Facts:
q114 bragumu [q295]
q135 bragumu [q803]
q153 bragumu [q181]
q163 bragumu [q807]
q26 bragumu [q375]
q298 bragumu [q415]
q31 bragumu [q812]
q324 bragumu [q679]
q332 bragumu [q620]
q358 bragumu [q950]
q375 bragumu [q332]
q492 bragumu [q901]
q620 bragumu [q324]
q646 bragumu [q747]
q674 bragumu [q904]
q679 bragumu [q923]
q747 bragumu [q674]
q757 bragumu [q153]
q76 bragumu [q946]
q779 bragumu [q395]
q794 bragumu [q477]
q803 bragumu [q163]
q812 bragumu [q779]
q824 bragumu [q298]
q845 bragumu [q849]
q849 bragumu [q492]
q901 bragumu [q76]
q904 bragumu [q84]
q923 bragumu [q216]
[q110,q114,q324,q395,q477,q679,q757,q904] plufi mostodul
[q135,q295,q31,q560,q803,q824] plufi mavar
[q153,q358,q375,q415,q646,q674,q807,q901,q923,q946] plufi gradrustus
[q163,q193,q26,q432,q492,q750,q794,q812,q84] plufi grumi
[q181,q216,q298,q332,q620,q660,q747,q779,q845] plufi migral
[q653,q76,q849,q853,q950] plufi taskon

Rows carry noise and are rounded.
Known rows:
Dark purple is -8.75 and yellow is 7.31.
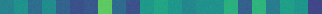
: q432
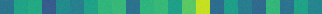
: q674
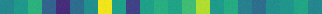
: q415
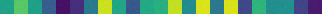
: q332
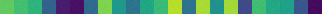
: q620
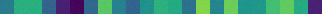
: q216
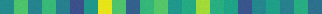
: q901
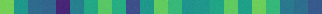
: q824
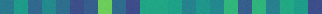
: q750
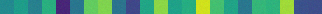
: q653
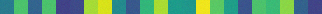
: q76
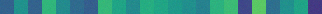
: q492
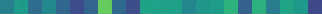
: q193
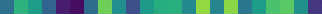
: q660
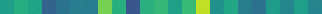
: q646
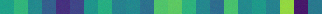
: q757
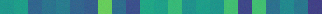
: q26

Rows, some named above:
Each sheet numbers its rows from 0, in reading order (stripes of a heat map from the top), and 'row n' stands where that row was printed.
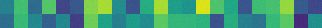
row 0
q76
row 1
q904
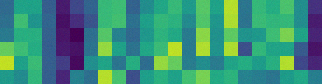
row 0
q298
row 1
q845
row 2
q216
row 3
q620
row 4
q679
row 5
q153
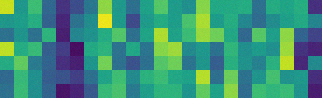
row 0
q923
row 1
q415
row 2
q849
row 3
q324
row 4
q395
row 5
q747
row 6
q845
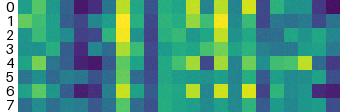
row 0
q332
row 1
q375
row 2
q946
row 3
q153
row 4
q779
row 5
q84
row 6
q332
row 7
q84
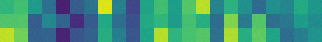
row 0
q807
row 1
q163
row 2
q803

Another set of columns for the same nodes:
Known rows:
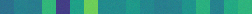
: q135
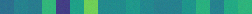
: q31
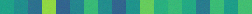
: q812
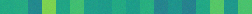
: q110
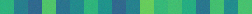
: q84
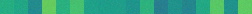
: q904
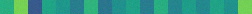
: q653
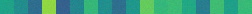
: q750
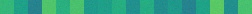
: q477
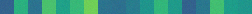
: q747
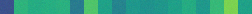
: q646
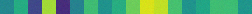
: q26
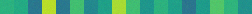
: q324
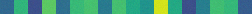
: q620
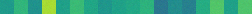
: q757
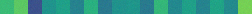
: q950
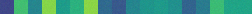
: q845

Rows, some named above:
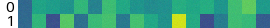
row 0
q153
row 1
q620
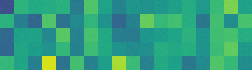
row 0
q646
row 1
q84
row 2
q901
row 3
q153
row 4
q679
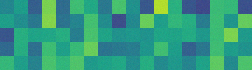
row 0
q216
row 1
q492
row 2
q358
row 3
q779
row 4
q395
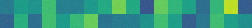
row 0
q923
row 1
q298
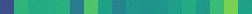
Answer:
q646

